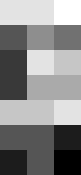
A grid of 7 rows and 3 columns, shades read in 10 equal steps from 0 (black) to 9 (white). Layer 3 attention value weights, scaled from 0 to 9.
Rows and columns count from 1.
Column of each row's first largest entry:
3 2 2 2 3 1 2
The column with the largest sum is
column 2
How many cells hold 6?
2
